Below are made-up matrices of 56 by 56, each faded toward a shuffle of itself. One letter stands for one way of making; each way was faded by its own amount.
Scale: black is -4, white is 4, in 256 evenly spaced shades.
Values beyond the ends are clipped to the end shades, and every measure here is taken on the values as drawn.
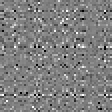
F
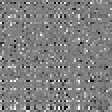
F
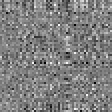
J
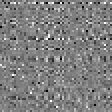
F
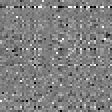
F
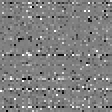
F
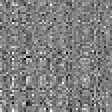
J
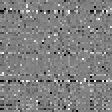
F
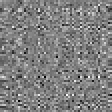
J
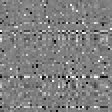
F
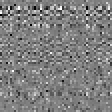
F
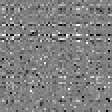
F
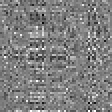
J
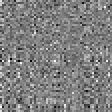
J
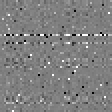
F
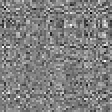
J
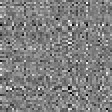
J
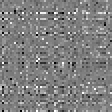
F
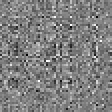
J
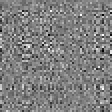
J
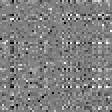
F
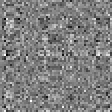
J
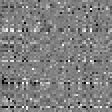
F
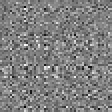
J
